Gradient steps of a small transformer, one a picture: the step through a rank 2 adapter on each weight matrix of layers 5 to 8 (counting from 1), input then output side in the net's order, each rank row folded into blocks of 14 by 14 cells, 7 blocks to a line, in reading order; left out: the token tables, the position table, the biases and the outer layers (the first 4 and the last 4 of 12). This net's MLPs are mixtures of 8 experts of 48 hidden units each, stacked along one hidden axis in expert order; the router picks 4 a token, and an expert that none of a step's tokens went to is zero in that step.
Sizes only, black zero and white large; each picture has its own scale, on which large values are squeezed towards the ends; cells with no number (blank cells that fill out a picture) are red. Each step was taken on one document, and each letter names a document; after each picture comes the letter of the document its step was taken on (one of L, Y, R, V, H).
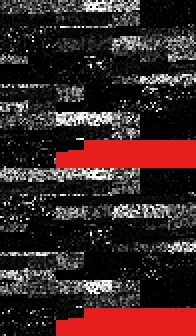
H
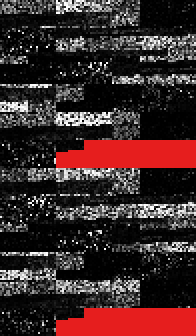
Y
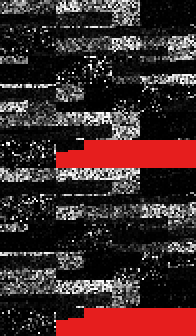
H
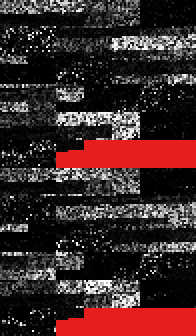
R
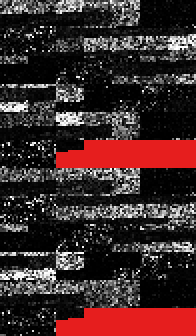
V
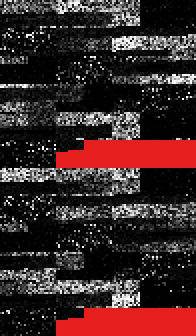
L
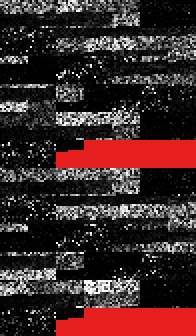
V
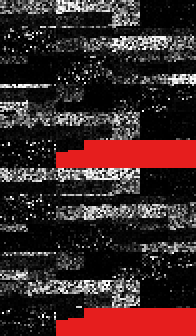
L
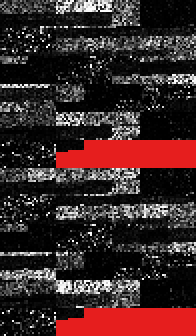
H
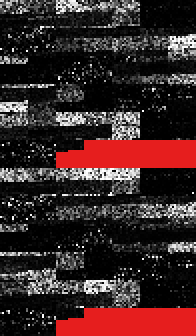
L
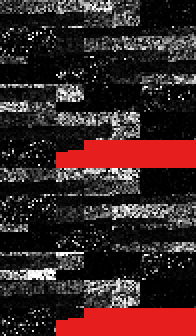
R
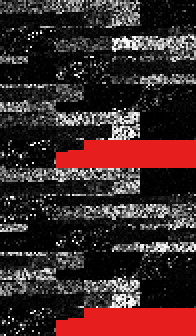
R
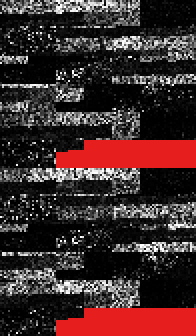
Y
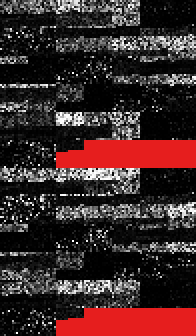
H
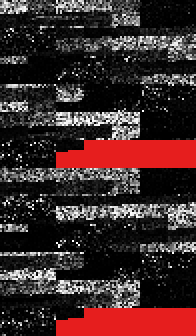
V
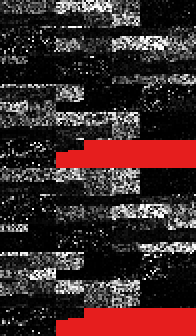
R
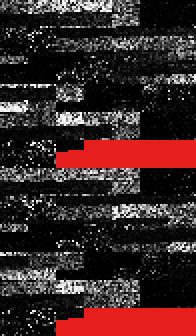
V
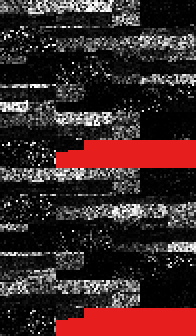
Y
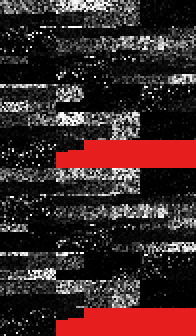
R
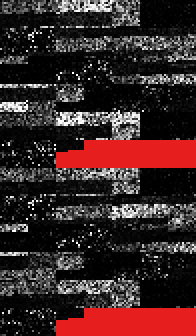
V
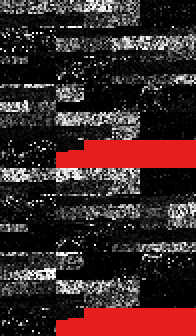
R
